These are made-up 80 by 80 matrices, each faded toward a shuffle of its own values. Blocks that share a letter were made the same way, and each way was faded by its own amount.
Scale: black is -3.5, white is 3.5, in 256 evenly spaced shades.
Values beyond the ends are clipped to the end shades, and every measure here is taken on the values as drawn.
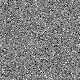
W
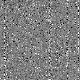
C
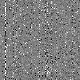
C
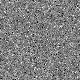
W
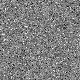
W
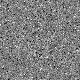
W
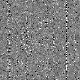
C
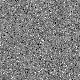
W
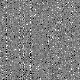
C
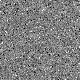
W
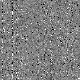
C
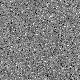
W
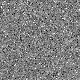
W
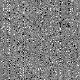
C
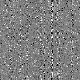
C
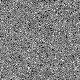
W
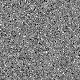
W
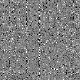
C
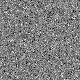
W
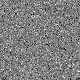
W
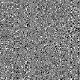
C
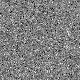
W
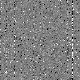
C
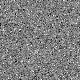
W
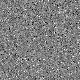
W
